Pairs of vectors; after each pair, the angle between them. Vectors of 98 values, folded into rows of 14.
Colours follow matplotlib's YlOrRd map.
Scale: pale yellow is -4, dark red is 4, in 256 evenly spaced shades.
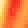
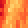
nearly opposite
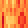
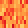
orthogonal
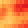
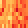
partly aligned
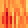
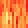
nearly opposite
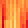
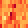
partly opposed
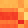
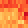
nearly opposite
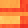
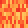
orthogonal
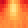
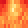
nearly parallel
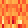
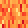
partly aligned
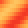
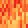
partly opposed
